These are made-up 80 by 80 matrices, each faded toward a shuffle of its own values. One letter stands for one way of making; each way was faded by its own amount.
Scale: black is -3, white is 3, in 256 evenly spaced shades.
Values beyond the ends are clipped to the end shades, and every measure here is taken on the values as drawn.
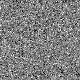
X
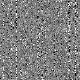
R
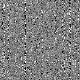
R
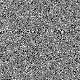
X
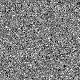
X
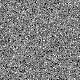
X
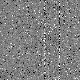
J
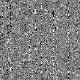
R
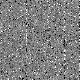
J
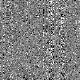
R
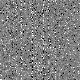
J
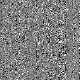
R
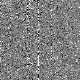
R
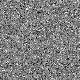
X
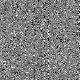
J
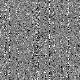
R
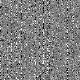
R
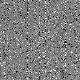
J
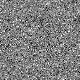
X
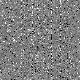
J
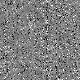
J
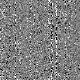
R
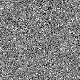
X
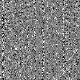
R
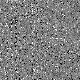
J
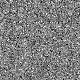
X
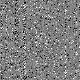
J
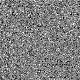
X
